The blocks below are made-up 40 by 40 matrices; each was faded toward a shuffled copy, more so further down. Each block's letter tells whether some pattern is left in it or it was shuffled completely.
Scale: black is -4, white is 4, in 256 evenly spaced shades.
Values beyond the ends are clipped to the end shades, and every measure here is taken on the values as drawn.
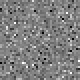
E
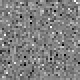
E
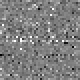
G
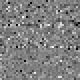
G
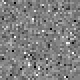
E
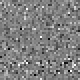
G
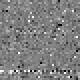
G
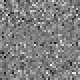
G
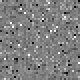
E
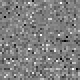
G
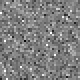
E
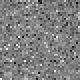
E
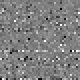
G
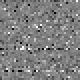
G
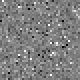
E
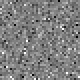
E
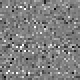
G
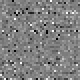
G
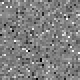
E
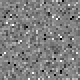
E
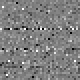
G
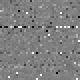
G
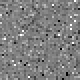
E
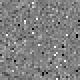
E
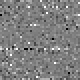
G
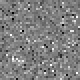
E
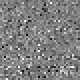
G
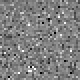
E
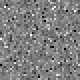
E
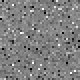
E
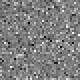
E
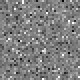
E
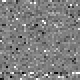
G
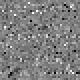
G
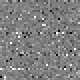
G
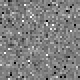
E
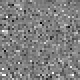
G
